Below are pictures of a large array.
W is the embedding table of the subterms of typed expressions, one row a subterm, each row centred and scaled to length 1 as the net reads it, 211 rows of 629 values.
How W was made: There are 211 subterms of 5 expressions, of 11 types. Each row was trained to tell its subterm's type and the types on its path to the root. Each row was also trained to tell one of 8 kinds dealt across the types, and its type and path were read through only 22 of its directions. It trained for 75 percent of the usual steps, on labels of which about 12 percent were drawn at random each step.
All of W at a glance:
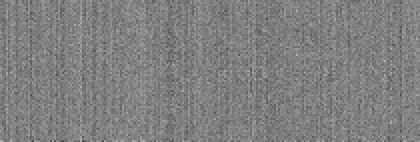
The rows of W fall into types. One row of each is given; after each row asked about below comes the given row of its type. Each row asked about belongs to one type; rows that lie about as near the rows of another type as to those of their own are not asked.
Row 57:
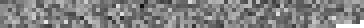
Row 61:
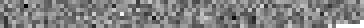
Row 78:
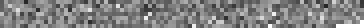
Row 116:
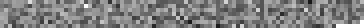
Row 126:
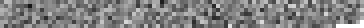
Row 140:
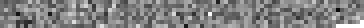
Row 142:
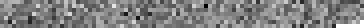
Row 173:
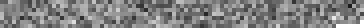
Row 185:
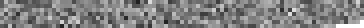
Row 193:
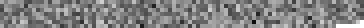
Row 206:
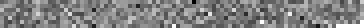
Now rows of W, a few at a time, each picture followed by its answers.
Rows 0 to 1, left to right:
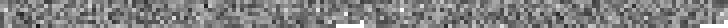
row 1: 78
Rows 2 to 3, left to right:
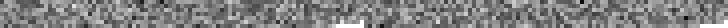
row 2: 185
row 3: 185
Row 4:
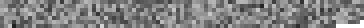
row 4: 57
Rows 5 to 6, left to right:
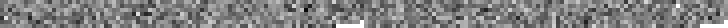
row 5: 193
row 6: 140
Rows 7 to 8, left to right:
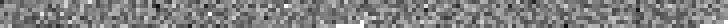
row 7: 206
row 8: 140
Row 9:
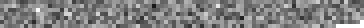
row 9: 193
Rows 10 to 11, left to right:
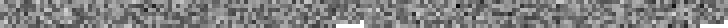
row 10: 173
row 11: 126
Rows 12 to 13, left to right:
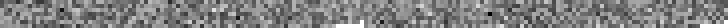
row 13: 78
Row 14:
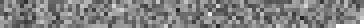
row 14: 206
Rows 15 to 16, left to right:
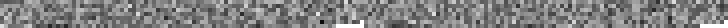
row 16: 57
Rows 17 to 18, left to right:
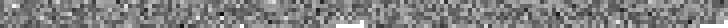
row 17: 185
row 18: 185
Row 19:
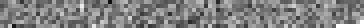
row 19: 193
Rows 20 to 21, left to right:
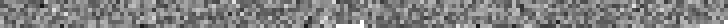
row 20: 185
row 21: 206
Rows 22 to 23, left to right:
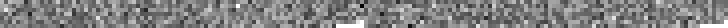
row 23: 193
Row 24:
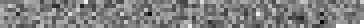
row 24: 57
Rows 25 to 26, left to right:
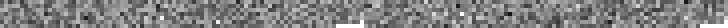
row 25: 61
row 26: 185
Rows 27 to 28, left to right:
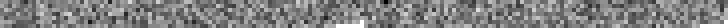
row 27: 173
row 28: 206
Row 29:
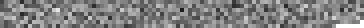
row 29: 193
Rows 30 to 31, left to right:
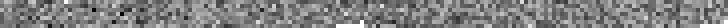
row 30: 142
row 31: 193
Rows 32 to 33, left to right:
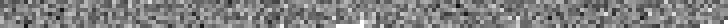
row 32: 140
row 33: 78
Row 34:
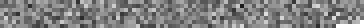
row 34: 140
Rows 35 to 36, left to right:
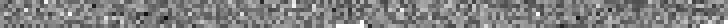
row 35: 116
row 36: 61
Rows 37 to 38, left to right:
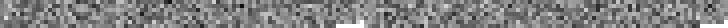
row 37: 142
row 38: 126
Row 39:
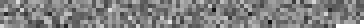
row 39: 61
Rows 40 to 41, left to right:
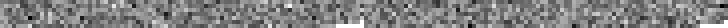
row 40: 173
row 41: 126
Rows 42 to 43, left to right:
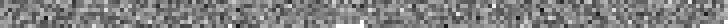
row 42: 57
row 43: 61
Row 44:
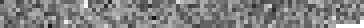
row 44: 206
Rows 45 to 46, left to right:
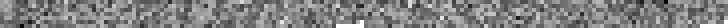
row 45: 142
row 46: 57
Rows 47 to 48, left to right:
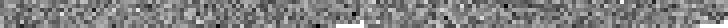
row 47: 206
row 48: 126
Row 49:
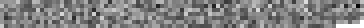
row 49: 173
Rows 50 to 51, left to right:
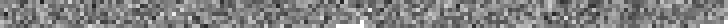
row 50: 57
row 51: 173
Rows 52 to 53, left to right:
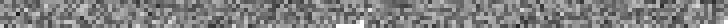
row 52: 126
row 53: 185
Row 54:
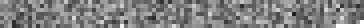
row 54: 116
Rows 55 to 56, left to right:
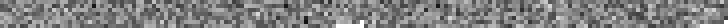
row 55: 116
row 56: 185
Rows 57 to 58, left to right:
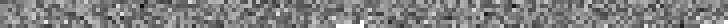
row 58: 140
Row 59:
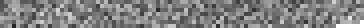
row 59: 185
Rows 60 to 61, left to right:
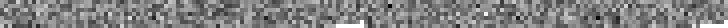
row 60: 116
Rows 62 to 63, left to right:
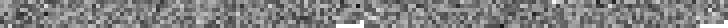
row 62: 126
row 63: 193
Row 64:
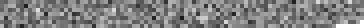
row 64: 193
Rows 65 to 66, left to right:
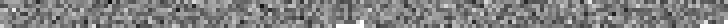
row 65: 126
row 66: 57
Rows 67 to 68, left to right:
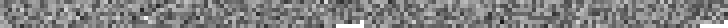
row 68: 173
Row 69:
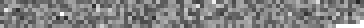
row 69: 193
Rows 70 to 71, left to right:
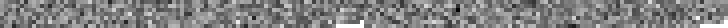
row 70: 57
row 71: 140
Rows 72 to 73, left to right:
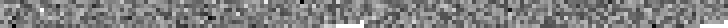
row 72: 173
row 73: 185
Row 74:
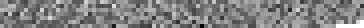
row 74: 142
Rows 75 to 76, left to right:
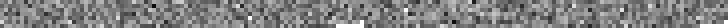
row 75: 140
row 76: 173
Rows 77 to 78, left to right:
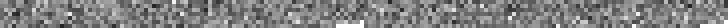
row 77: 116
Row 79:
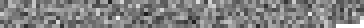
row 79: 193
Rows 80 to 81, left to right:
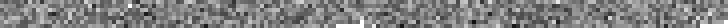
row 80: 57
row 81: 126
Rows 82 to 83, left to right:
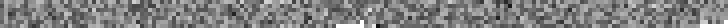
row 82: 61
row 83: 57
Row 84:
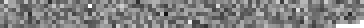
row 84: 185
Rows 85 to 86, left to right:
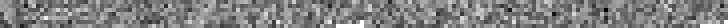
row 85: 142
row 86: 173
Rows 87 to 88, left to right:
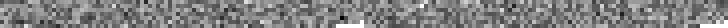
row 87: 78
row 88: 78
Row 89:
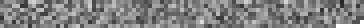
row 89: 61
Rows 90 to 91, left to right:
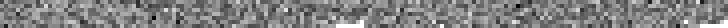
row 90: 116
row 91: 116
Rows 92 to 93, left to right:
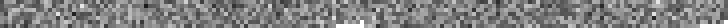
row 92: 206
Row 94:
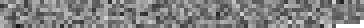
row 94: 116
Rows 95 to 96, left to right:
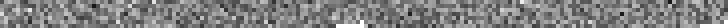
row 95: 173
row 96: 206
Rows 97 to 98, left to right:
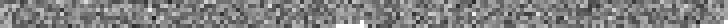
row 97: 57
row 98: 126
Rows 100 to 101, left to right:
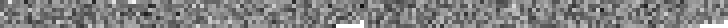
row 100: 140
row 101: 185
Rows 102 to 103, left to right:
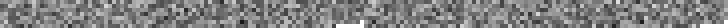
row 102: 116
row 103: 185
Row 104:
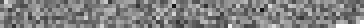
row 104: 193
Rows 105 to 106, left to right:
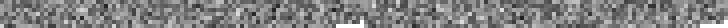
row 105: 126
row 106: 142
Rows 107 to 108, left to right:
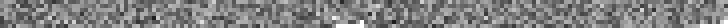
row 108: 142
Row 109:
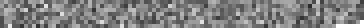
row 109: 116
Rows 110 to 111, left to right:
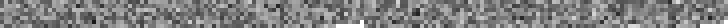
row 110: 61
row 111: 142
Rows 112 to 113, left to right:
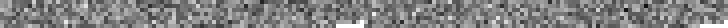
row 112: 142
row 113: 185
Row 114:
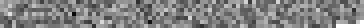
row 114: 142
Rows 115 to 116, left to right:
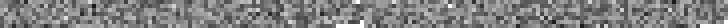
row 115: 57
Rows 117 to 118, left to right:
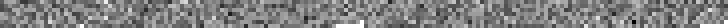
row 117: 193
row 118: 57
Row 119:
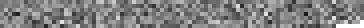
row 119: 140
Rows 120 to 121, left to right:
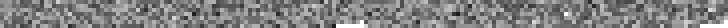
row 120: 142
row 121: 78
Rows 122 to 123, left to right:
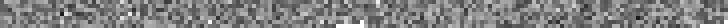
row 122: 61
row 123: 206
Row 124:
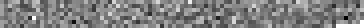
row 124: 173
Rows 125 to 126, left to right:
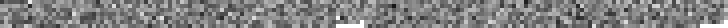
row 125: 78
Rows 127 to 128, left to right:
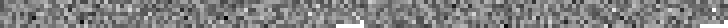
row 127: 78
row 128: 61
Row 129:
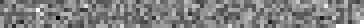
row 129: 193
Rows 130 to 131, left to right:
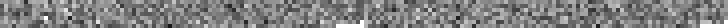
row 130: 116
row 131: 173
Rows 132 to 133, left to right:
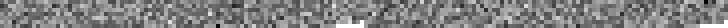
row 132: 116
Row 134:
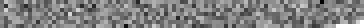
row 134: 185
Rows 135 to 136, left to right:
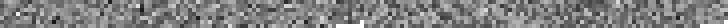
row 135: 193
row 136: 173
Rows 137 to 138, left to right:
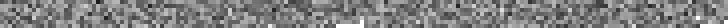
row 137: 78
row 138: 61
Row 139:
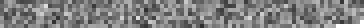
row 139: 193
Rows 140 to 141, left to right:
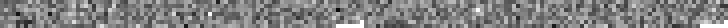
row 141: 57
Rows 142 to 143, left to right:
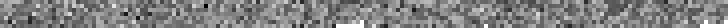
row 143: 57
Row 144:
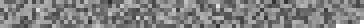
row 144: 57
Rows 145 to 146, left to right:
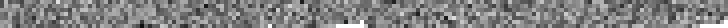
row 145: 206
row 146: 193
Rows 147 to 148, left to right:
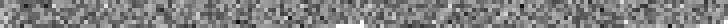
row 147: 185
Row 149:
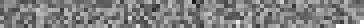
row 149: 193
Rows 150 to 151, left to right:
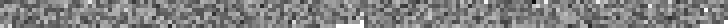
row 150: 206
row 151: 61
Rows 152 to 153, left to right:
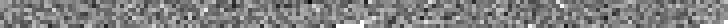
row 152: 142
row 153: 140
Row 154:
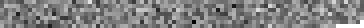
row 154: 206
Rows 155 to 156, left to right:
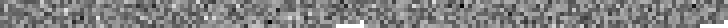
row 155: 193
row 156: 78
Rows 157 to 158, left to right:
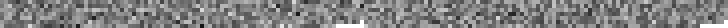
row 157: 142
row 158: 78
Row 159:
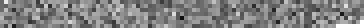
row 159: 116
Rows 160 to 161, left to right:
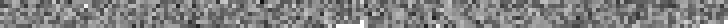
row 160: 61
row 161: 206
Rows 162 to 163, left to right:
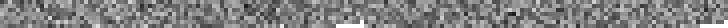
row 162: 57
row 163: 61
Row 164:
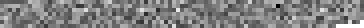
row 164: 78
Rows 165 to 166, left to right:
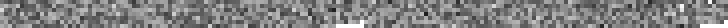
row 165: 173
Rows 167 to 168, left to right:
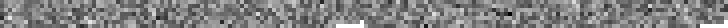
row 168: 142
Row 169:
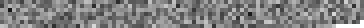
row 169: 61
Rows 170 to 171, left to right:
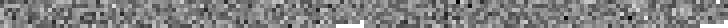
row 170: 78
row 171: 126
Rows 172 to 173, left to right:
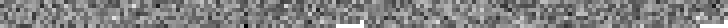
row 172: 57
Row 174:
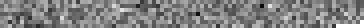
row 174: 206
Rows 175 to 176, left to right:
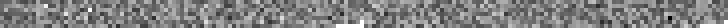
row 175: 193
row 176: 116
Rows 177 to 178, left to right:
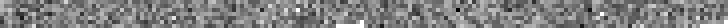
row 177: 126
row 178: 206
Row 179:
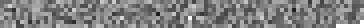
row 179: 78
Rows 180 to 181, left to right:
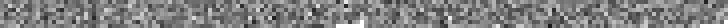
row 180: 140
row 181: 185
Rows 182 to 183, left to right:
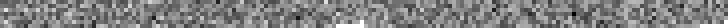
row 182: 140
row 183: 185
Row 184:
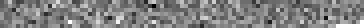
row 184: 140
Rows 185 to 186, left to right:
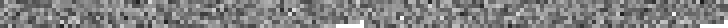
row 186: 57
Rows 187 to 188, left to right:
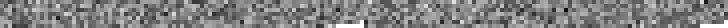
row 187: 116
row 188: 173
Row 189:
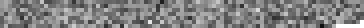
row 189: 126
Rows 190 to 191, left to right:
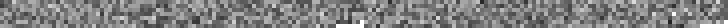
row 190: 78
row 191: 116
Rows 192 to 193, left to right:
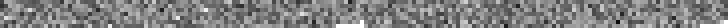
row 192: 185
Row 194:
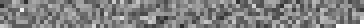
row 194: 78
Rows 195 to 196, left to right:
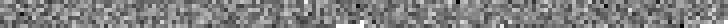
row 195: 61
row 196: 140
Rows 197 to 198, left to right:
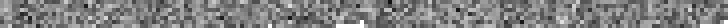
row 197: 126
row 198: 142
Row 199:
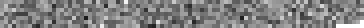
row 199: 126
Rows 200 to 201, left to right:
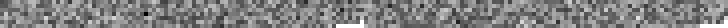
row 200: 61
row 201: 126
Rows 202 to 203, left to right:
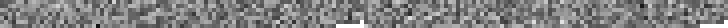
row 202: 78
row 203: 61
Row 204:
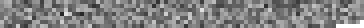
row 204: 142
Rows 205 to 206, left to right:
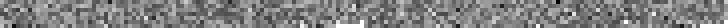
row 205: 116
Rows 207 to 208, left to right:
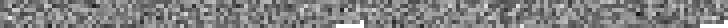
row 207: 193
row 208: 61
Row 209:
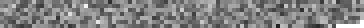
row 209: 142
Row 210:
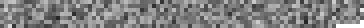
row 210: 206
